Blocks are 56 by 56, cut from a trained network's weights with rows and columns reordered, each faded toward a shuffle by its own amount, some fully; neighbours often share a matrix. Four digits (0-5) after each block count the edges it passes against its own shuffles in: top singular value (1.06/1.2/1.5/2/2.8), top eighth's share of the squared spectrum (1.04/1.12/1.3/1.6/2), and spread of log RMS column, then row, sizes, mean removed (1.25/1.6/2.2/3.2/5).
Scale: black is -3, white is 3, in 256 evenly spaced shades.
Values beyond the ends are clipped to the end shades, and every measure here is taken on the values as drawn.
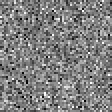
3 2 0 1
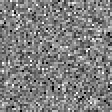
0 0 0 0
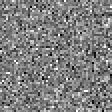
1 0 0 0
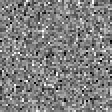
1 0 0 0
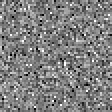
1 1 0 0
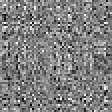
4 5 3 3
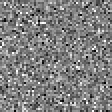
0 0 0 0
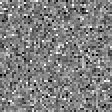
1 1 0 0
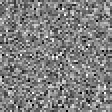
3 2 0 1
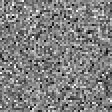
0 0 0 0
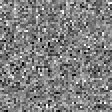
0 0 0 0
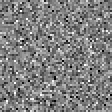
0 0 0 0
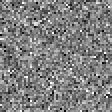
2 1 0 0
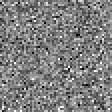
1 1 0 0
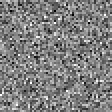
2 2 0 0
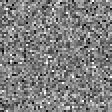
0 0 0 0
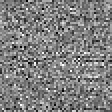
3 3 1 2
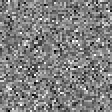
2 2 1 1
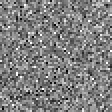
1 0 0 0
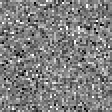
1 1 0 0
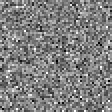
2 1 0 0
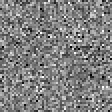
3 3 1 1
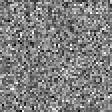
1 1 0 0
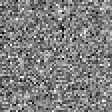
2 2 0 1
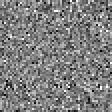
2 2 1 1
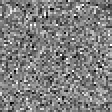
0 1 0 0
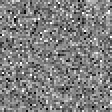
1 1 0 0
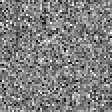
1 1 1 0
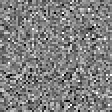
3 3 1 1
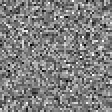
3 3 0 1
